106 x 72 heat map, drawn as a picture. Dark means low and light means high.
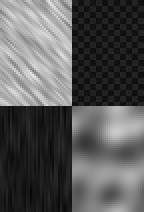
It is made of 2 by 2 panels. Panel 1,1: high, slanting down to the right. Panel 1,2: very low, checkered, faint in contrast. Panel 2,1: very low, streaked downward, faint in contrast. Panel 2,2: middling, smooth, strong in contrast.
